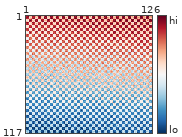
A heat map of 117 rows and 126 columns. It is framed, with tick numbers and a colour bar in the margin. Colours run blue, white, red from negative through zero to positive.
Average level on the scale: 50%. Grain: checkered. Slope: up to the top.
